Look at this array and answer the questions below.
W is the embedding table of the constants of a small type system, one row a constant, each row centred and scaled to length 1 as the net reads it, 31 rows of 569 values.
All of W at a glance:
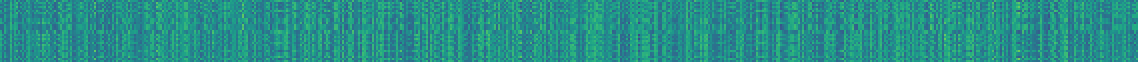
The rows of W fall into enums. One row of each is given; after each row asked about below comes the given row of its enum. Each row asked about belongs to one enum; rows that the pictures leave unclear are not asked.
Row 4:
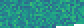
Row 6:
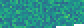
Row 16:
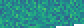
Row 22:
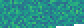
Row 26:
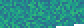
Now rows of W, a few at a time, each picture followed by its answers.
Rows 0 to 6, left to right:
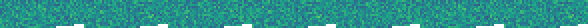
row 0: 16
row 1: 6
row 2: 4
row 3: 6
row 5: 16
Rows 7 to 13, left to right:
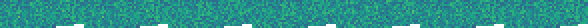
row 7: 4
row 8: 4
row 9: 26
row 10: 26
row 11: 22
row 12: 4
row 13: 4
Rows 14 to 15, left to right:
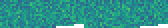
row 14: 4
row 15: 16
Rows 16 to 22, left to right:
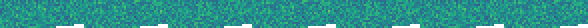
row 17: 22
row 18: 26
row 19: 22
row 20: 26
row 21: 16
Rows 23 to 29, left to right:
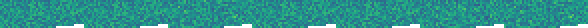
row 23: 26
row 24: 26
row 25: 6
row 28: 16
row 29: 6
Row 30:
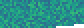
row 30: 26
